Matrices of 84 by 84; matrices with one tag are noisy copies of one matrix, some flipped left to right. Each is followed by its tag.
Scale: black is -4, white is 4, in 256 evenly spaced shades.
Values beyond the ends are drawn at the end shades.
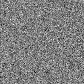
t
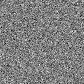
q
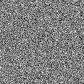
q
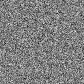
q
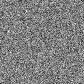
q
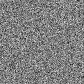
t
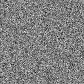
t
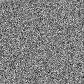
t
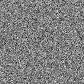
q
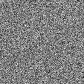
t
